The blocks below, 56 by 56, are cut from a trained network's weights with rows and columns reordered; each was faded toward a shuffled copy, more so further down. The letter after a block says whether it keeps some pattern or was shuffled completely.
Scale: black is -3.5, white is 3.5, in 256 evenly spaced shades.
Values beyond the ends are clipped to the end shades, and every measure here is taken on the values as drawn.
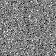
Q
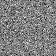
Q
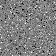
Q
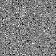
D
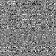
D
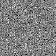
D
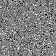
Q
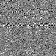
D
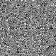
D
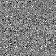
D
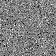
Q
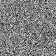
Q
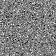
Q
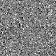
D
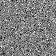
Q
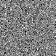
D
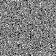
D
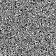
Q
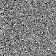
Q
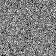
Q
